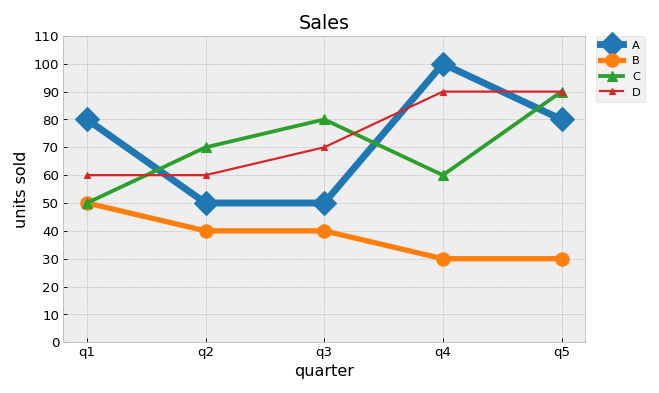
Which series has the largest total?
D
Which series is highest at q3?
C
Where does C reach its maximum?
q5
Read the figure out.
Title: Sales
x-axis: quarter, ticks q1 q2 q3 q4 q5
y-axis: units sold, ticks 0 10 20 30 40 50 60 70 80 90 100 110
Legend: A, B, C, D
Values:
A: 80 50 50 100 80
B: 50 40 40 30 30
C: 50 70 80 60 90
D: 60 60 70 90 90
